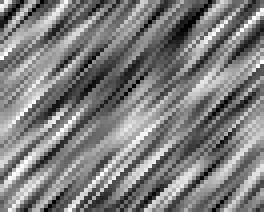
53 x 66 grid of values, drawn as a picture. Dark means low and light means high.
Overall the values sit about 50% of the way up the scale. No overall slope runs across the table. The halves do not mirror each other. The values follow a bell shape. No row or column stands out. The grain runs diagonally up to the right.
